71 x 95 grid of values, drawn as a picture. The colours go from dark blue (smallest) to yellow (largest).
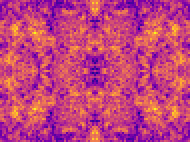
There is no overall slope. The histogram is bell-shaped. Its left and right halves mirror each other, and so do its top and bottom. Overall the values sit about 50% of the way up the scale. No single row or column stands out from its neighbours. The texture is blotchy.
